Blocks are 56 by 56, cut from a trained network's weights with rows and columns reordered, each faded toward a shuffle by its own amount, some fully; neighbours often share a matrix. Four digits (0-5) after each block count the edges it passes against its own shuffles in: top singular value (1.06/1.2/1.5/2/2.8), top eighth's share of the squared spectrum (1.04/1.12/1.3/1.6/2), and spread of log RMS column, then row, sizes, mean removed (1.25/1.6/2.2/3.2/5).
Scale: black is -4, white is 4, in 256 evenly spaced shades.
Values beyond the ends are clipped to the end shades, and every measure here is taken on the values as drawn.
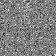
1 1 0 0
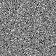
0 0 0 0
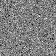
0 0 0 0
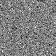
0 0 0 0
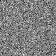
0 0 0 0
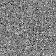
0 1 0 0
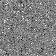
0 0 0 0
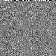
3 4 1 2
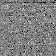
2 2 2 1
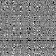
3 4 3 2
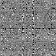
3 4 3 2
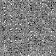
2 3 2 0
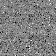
1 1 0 0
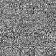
3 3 1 2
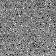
1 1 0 0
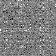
2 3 2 0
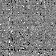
2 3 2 1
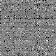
2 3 2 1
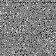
1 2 1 0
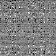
3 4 3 1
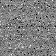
1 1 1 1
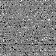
2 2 1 1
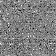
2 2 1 0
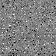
1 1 1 0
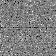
1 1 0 1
